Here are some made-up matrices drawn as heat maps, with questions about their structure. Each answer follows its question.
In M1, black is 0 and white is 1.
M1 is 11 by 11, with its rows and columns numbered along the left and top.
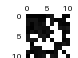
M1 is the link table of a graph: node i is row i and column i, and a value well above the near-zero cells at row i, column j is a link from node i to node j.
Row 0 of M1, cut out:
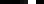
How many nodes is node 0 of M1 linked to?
2
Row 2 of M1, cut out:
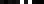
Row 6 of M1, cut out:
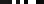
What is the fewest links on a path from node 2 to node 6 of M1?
2
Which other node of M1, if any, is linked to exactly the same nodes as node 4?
node 0
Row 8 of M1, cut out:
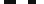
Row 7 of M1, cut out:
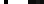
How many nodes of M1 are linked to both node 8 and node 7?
4
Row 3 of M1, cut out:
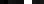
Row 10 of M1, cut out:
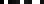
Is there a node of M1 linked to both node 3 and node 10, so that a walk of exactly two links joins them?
no
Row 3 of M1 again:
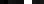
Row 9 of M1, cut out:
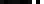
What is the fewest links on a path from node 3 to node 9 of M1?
3
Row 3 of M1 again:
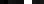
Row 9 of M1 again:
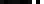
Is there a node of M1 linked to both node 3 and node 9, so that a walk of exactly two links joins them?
no
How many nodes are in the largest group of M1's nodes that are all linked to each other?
3
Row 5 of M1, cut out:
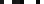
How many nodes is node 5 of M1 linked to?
6
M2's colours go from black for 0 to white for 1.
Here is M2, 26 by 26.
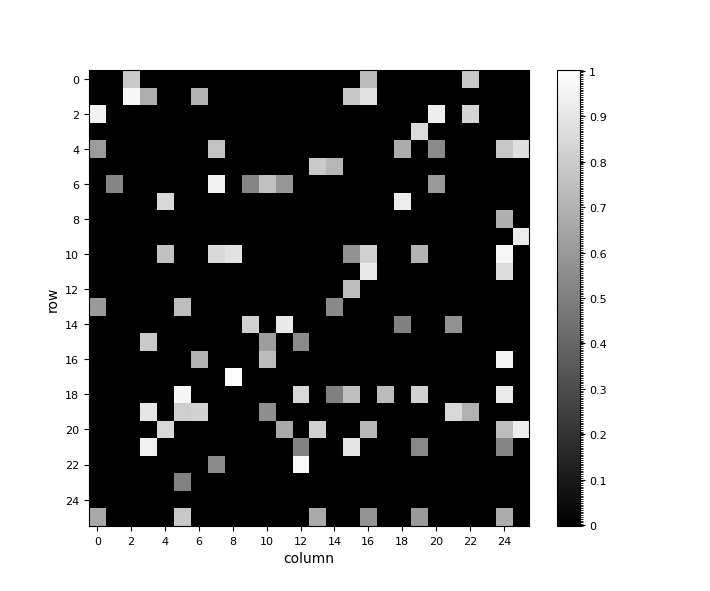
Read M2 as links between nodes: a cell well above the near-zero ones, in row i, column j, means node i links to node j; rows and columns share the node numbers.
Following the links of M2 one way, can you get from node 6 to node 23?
no
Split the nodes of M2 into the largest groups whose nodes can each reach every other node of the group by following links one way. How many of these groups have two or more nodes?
1
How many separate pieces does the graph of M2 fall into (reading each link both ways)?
1
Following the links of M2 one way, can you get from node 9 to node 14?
yes
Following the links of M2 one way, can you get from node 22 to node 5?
yes
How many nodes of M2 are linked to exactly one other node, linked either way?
1
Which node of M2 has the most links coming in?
node 24
